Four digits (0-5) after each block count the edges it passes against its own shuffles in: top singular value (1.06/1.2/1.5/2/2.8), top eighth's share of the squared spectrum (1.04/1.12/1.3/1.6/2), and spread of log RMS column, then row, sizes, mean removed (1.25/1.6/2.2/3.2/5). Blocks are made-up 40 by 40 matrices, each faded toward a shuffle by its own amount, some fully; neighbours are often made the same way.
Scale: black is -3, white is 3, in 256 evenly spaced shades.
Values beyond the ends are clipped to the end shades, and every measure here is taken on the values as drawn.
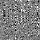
2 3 2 1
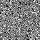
0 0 0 0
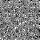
3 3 1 0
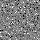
0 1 0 0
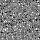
2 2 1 0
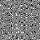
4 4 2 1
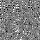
3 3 1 2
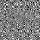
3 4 2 2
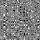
3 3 2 1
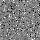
0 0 0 0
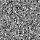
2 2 0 0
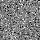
0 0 0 0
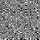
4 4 2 2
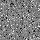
1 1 0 0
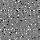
3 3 0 1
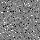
2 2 0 0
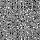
2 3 1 0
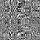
3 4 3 2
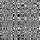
4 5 3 3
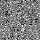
3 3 1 1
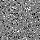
1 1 0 0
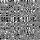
4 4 2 2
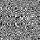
4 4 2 2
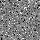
0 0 0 0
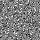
0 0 1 0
